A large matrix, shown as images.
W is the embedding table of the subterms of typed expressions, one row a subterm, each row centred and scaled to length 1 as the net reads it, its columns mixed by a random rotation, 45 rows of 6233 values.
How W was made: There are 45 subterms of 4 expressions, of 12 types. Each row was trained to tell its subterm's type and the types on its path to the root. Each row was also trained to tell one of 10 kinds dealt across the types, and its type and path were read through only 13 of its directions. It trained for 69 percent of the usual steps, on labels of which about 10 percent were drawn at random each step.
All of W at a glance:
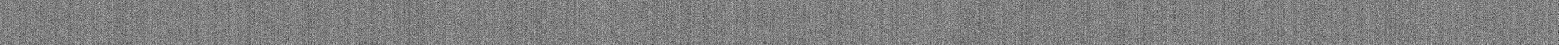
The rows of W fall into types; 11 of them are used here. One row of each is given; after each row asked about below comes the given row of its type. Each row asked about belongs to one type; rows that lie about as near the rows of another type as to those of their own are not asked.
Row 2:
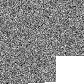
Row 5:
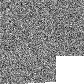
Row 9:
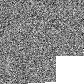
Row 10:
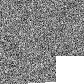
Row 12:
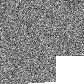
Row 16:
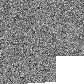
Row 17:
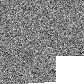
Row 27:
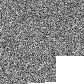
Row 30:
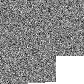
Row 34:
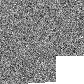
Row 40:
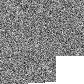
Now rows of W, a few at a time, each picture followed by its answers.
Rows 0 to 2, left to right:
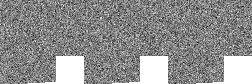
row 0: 12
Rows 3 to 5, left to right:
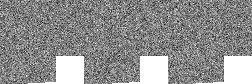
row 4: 17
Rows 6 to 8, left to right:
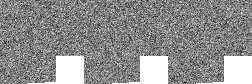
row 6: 9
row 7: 27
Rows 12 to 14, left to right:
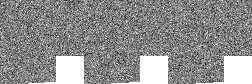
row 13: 9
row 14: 17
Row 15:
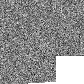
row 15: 34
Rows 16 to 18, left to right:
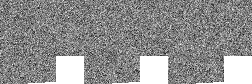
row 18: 27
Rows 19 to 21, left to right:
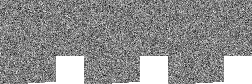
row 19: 12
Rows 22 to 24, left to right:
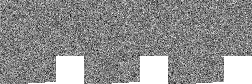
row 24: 2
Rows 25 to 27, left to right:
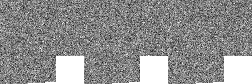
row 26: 27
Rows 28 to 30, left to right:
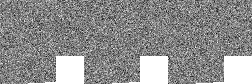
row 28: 5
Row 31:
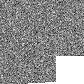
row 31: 17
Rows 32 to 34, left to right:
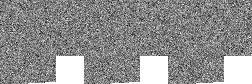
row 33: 10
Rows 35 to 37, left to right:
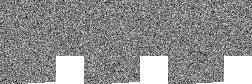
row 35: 40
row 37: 2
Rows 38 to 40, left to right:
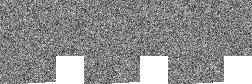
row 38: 34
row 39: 34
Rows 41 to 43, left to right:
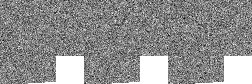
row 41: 16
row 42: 9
